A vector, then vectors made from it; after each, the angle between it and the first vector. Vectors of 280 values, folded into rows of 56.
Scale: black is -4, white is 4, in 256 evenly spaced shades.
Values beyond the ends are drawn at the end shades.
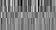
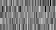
orthogonal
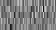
partly opposed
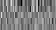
nearly parallel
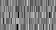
orthogonal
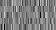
orthogonal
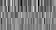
nearly parallel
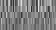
nearly opposite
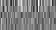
nearly opposite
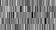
orthogonal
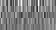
nearly opposite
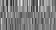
nearly opposite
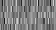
partly aligned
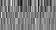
nearly parallel
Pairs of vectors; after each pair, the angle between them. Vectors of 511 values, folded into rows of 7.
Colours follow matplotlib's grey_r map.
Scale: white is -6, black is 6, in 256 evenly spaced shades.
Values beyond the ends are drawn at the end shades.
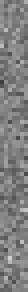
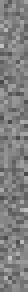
nearly parallel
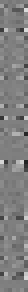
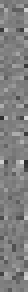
nearly parallel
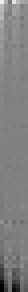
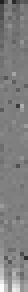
nearly opposite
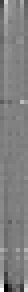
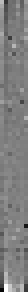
nearly opposite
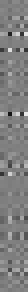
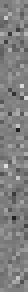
partly aligned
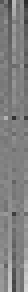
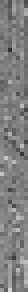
partly aligned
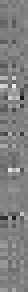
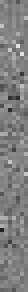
partly opposed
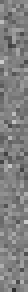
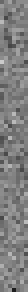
nearly parallel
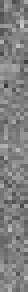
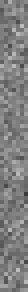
partly aligned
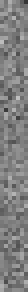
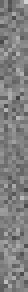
nearly opposite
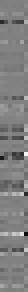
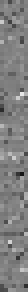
partly opposed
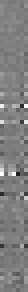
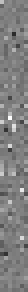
partly aligned
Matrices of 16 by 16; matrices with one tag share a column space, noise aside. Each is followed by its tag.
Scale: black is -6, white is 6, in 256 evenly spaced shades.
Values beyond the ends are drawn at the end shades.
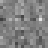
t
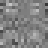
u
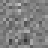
u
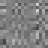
u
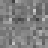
t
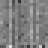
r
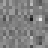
t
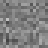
u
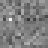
t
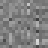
u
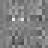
t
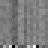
r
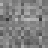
t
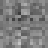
t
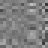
u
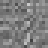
u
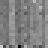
r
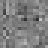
t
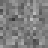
t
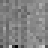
r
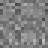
u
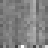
r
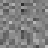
u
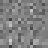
u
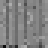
r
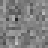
t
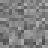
u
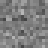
t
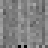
r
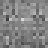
t
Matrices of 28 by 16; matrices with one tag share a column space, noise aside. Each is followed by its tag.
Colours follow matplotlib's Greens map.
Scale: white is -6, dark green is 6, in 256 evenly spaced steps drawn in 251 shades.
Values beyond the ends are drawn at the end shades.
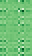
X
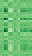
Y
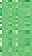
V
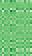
X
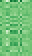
V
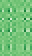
Y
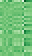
V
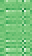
X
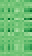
Y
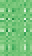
Y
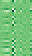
X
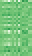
V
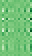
Y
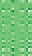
X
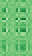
Y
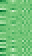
X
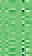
X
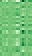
V
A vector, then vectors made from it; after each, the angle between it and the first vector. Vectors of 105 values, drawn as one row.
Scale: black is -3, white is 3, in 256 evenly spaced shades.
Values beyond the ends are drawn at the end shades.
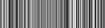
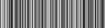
partly aligned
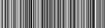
partly opposed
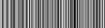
partly opposed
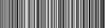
partly aligned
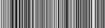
partly aligned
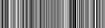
nearly opposite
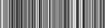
partly aligned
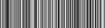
orthogonal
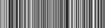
nearly parallel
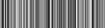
partly opposed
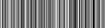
partly opposed
